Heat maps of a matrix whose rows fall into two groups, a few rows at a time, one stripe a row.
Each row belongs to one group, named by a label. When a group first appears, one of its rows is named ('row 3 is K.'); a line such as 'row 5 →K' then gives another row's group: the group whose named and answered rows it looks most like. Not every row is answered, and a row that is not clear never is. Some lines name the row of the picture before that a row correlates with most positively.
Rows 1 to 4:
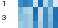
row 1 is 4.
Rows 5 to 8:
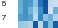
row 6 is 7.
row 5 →7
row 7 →4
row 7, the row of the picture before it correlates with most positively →1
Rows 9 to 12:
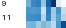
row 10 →4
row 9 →7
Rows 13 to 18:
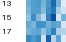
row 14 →7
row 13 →7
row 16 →7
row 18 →4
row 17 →7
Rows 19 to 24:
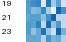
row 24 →4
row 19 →4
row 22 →4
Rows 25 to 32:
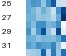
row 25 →7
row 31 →7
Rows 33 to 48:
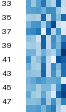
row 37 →4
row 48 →7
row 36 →7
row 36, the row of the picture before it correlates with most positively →25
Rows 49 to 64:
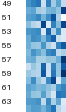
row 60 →7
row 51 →7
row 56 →7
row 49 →4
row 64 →7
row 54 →7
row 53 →4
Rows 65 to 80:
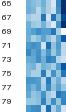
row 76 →4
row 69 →7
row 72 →4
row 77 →4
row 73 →7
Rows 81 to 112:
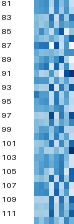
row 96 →7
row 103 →7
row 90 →4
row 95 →4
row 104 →7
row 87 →4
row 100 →4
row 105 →7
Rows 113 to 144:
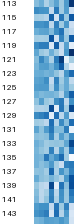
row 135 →7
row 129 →4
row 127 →7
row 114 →4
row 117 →7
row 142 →4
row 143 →4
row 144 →7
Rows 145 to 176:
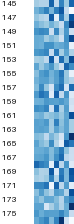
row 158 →4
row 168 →4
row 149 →4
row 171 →4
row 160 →4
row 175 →7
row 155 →7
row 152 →4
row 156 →7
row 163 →4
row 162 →4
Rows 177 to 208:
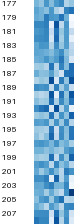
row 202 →4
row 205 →7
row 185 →7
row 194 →4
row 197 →4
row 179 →7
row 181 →4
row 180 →4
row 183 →4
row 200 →4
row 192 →4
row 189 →4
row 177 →7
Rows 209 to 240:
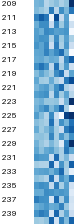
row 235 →4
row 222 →4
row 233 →7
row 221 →7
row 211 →4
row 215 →4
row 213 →7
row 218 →4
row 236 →7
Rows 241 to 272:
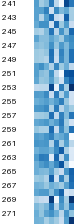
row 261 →4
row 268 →7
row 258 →7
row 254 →4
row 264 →7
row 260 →7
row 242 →4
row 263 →4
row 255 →7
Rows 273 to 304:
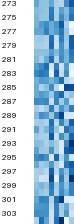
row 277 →7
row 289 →7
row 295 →4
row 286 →7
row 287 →4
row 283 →4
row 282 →4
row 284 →7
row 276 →7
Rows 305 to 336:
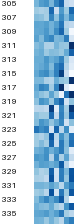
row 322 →7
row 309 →7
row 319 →7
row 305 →7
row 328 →7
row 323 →4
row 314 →7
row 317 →7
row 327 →4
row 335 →7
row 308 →7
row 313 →7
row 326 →7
